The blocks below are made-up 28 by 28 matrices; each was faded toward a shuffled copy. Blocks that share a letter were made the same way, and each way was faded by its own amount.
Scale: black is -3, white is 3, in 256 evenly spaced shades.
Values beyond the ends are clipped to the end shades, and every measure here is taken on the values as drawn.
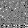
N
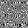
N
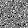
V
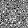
V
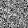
V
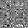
N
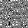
N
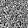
V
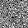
V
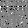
N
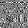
N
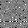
N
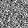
V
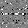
N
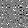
N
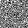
V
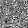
V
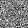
V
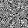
V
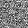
V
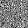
V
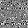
N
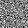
V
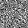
V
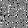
N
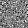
V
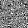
V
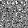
V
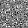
V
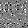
N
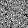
V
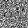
V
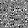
N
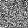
V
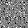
N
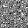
V
